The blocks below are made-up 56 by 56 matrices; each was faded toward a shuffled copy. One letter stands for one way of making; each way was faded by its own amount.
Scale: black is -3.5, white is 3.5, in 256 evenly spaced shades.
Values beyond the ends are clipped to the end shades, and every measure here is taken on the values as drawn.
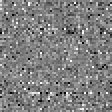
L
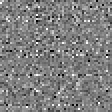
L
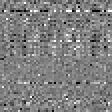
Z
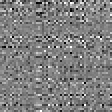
Z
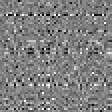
Z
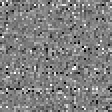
L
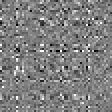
Z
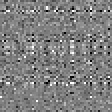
Z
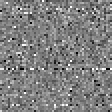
L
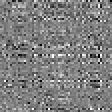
Z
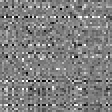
Z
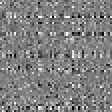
Z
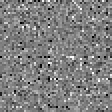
L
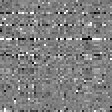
Z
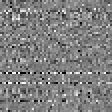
Z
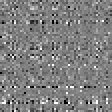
Z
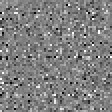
L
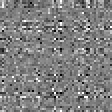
Z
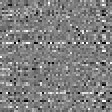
Z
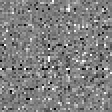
L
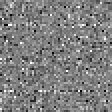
L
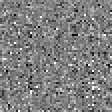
L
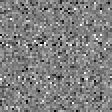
L
